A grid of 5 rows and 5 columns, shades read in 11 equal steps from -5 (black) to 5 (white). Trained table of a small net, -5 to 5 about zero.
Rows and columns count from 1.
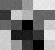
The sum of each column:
1 -3 -9 -6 13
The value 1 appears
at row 1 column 3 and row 5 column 2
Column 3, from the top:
1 2 -5 -4 -3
